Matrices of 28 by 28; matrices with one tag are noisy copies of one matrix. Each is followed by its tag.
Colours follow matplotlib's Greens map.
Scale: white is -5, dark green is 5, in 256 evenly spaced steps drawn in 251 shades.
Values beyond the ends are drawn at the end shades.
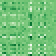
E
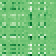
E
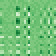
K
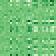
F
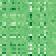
E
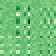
K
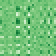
K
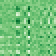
K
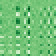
K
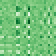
K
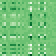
E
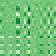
K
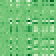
F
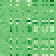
F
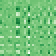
K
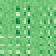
K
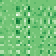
K
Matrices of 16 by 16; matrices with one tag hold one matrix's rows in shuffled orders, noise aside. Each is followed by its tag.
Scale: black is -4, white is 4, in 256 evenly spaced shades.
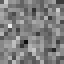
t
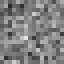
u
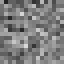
u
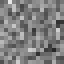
t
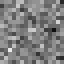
t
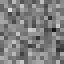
t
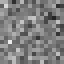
t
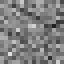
t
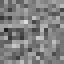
u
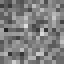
u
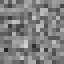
u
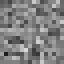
u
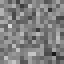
t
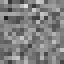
u
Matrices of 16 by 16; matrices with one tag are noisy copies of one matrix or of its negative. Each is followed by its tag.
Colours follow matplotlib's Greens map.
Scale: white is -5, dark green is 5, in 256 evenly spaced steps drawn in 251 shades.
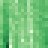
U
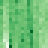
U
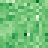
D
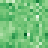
D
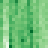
U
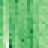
U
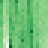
U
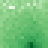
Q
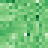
D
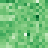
D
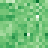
D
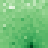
Q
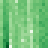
U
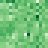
D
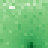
Q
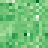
D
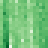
U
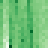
U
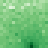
Q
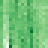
U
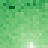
Q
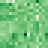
D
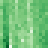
U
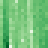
U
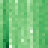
U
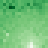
Q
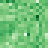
D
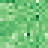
D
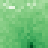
Q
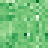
D
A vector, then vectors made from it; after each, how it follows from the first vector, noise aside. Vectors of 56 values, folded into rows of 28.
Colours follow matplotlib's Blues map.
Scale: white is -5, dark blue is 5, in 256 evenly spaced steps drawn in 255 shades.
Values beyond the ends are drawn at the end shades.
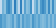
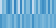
copied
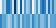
scaled up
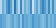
copied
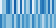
scaled up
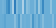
partly zeroed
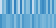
copied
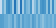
copied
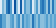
scaled up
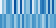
scaled up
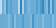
partly zeroed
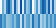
scaled up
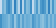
copied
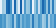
scaled up
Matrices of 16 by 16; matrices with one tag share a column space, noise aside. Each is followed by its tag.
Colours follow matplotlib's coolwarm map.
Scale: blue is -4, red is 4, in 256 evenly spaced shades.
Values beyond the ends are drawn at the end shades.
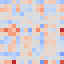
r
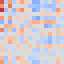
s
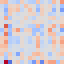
r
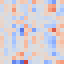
r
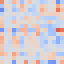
r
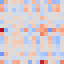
r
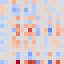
r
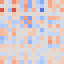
s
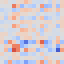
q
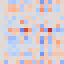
r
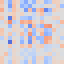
s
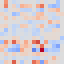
q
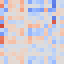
s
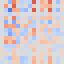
s
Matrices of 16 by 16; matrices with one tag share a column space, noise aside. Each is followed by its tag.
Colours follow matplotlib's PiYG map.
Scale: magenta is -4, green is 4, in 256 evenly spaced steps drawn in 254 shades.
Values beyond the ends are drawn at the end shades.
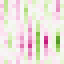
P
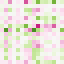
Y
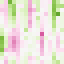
P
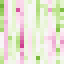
P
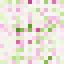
Y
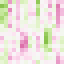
P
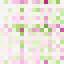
Y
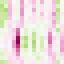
P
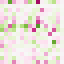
Y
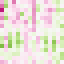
P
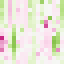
P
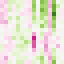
P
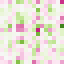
Y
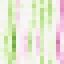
P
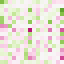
Y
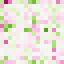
Y
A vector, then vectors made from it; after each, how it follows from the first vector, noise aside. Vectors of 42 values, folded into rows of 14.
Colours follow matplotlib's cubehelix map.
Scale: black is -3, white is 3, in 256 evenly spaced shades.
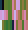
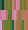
shrunk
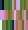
copied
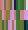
reversed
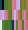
copied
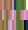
reversed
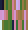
copied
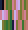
copied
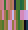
reversed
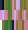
copied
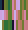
copied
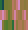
shrunk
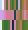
sign-scrambled
